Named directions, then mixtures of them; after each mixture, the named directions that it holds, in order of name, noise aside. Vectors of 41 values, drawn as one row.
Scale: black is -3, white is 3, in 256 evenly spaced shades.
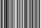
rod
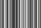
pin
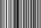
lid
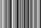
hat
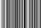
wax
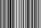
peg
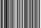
rod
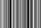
hat, peg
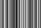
pin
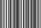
lid, peg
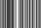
lid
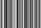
hat, rod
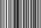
lid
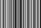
rod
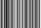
rod
